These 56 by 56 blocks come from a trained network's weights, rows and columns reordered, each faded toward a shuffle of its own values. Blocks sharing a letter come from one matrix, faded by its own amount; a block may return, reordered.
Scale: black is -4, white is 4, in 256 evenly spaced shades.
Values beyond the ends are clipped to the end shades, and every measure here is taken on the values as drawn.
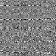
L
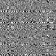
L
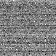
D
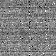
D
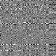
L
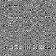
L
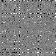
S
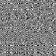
L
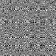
L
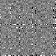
S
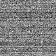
D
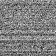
D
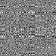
L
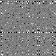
S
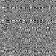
L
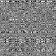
L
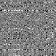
L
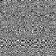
L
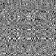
L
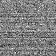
D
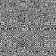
L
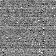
D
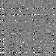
S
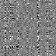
S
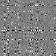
S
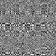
L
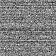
D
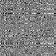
L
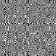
S
